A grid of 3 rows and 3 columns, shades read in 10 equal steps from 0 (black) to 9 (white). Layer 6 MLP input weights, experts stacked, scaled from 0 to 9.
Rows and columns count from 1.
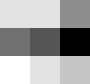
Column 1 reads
8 4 9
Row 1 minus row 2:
4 5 5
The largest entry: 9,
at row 3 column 1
